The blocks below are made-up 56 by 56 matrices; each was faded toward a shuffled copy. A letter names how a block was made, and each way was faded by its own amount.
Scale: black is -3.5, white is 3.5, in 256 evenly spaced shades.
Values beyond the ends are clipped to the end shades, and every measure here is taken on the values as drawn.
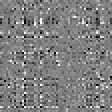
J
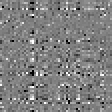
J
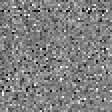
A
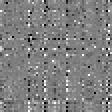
J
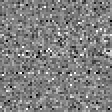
A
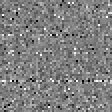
A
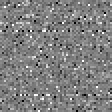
A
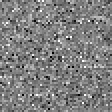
A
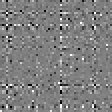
J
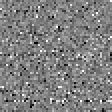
A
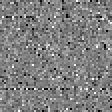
A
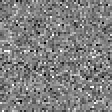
A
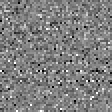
A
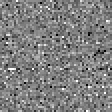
A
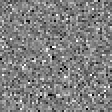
A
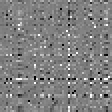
J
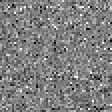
A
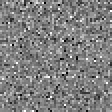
A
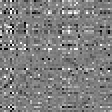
J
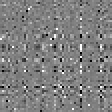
J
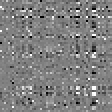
J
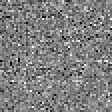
A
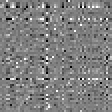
J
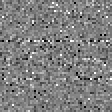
A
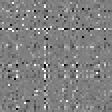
J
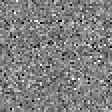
A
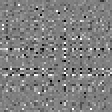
J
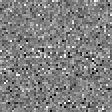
A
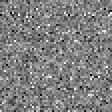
A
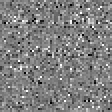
A
